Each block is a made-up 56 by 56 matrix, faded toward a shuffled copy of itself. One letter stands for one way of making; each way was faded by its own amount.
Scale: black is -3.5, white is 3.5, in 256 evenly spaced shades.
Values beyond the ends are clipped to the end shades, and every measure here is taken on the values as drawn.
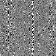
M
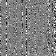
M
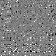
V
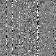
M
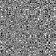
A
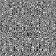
A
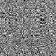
A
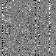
M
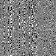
M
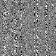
M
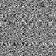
A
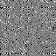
V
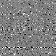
V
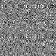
A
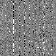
M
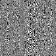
M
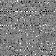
V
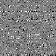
V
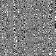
M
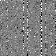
M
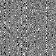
M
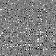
V
